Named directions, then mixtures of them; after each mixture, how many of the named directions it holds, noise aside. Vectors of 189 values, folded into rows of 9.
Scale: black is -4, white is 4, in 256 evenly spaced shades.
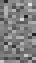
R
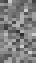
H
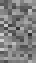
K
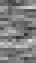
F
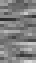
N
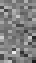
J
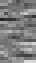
one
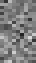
two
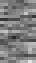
one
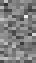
three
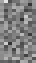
two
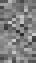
two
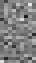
one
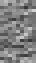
three
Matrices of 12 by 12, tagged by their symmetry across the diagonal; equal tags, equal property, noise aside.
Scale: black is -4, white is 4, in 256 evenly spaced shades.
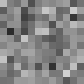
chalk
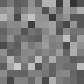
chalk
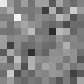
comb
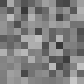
chalk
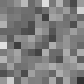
comb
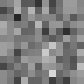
chalk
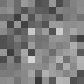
comb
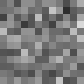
chalk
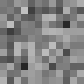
comb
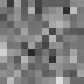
chalk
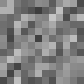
comb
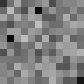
comb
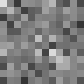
comb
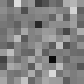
chalk
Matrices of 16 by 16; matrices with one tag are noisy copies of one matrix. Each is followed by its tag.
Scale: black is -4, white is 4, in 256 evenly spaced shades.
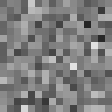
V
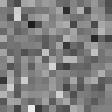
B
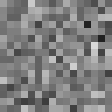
V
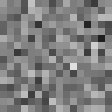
V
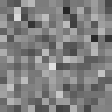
B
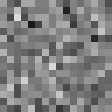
B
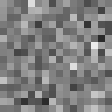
V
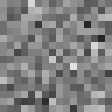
V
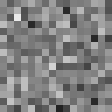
B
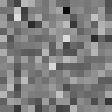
B
